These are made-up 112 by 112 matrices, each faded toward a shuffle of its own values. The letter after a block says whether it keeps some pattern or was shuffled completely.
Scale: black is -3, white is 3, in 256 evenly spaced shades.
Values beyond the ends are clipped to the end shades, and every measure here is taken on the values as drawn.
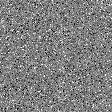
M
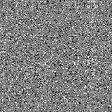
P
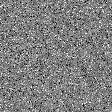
M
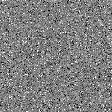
P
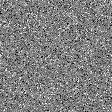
M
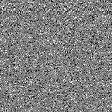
P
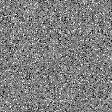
P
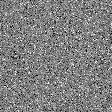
M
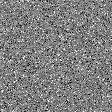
M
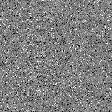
P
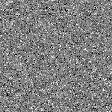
P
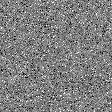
M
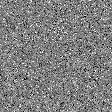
M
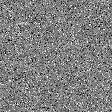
M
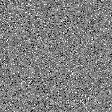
P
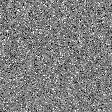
M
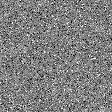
M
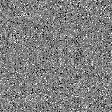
P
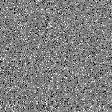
P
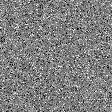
M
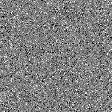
P
